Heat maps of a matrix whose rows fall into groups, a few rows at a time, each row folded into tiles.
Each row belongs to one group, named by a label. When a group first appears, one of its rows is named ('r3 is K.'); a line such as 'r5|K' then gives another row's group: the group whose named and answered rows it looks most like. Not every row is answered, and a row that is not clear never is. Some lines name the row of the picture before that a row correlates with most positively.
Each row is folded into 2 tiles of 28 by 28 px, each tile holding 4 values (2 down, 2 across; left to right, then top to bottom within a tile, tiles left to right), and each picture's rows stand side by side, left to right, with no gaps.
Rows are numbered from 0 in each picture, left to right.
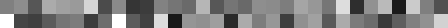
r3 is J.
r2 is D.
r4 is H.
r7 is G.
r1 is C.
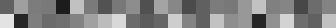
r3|D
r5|D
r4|C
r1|G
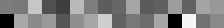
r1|G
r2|G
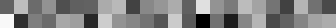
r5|G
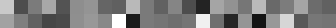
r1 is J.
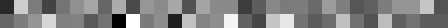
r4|D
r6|D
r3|H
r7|C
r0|G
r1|C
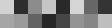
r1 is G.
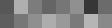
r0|G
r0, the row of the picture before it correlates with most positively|1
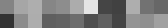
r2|G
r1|C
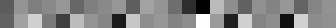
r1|H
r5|H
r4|H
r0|J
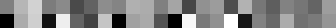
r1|D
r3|H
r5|D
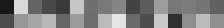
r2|D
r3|J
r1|G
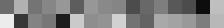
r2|D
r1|H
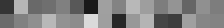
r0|G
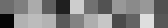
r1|G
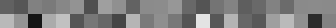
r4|D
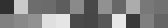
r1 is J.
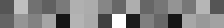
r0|G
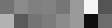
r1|C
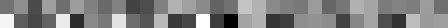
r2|D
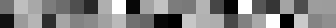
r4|G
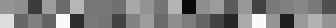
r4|J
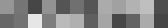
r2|C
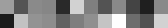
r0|H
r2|D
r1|G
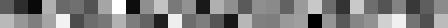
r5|C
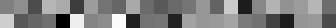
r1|H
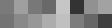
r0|G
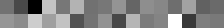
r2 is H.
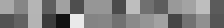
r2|G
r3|C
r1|H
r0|C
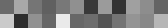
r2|G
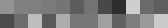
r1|D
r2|G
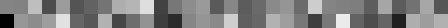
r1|D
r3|J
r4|D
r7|J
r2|C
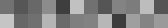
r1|G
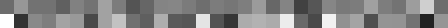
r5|D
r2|D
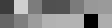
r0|G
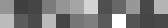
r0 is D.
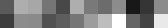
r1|G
